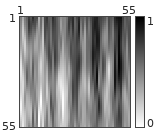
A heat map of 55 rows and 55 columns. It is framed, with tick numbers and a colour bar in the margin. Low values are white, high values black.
The field climbs toward the top right. Overall the values sit about 50% of the way up the scale. The ninth with the highest average is the top right. Upright stripes repeat 5 times across the table.
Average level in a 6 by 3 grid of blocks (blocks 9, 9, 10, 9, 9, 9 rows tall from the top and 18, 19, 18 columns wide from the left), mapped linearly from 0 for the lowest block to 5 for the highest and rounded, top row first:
3 4 5
2 3 4
1 3 4
1 1 3
0 1 2
0 1 2
